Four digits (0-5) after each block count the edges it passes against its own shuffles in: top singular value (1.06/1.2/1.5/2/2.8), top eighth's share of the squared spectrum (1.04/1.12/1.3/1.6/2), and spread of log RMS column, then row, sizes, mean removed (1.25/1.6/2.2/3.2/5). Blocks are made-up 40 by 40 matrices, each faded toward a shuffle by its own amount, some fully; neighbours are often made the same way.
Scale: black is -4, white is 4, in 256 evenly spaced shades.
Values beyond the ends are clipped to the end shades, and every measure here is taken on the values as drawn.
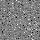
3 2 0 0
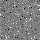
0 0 0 0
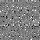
3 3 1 1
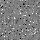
1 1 0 0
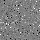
0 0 0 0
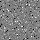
0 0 0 0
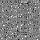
3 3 0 1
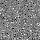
0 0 0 0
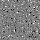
2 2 1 0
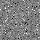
1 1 0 0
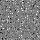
2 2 0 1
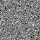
2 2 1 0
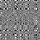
4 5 3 3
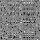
3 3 1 1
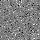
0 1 0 0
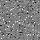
3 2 1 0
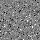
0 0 0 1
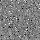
0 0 0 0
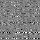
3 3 0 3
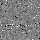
2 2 0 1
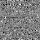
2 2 0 3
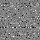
2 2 0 2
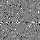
2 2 0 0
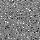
2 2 0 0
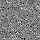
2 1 0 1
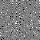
3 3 1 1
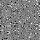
3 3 1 1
